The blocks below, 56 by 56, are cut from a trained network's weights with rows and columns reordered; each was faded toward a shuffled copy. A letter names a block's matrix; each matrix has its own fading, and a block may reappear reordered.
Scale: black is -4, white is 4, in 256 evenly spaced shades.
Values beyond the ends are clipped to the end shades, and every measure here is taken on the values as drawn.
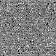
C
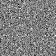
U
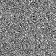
U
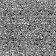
C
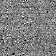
C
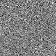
U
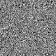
U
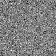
U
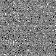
C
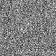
U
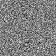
U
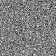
U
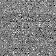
C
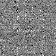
C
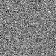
U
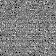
C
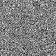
U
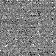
C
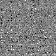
C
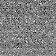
C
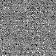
C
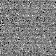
C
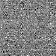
C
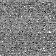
C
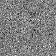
U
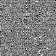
C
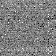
C
